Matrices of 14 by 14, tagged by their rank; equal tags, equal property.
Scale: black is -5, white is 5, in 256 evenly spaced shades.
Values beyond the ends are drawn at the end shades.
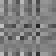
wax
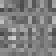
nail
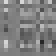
wax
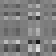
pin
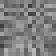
nail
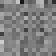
nail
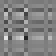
pin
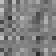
nail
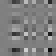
pin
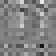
wax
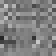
nail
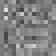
nail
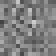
nail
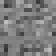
nail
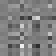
wax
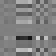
pin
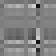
pin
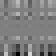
pin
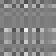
pin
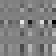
pin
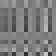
pin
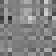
wax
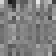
wax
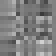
wax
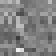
nail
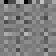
wax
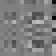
wax
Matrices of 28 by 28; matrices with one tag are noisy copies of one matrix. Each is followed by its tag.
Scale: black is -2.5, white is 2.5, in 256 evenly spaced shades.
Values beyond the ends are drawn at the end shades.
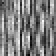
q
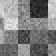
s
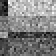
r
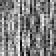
q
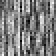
q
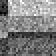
r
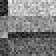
r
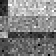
r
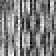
q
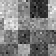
s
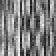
q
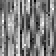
q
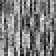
q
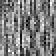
q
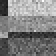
r
